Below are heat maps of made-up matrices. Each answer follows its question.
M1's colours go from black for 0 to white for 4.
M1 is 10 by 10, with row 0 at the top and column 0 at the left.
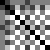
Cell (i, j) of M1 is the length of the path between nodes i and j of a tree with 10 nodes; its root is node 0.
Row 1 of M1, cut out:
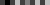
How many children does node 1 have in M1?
4
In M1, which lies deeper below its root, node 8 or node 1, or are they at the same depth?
node 8
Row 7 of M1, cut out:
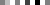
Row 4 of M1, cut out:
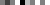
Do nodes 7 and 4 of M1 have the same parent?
no
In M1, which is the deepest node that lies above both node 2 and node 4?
1
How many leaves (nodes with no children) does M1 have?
7
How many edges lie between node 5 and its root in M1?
1
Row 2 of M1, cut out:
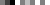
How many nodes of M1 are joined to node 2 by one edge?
1
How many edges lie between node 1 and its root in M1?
1
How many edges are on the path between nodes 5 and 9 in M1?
1
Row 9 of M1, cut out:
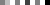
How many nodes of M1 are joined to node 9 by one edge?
1
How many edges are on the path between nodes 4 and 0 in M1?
2
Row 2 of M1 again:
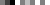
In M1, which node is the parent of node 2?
1
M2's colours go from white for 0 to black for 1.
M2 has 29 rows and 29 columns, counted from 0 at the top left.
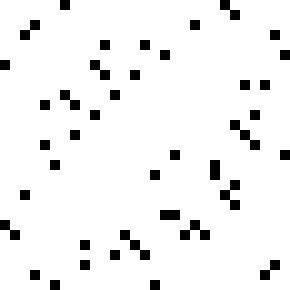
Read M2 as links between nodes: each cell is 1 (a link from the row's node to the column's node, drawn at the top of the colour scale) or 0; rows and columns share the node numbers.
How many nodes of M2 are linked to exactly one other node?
4
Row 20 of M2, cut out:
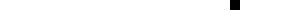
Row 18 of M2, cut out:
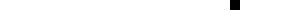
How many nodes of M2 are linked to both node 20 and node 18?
1
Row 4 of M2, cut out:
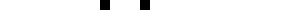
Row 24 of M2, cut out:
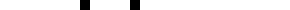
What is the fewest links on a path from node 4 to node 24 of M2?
4
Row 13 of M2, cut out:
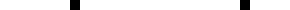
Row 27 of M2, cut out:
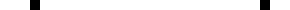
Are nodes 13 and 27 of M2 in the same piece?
yes
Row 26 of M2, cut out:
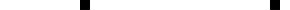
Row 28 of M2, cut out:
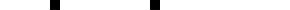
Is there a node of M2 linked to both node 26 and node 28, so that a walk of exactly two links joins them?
no
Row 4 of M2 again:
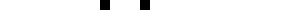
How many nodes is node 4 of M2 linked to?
2
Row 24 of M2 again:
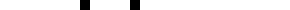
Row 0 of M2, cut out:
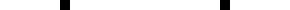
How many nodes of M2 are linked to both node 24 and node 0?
0
